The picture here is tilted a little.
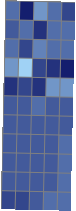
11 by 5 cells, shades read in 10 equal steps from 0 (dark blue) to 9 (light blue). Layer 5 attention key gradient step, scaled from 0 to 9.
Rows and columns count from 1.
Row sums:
16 16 19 18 16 16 15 16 16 16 15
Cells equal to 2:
6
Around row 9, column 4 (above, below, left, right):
3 3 3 4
